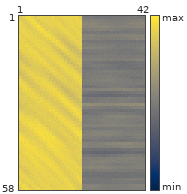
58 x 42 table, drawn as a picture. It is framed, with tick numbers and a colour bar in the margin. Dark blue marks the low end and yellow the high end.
It is made of 1 by 2 panels. Panel 1,1: very high, slanting down to the right, faint in contrast. Panel 1,2: middling, streaked across, faint in contrast.
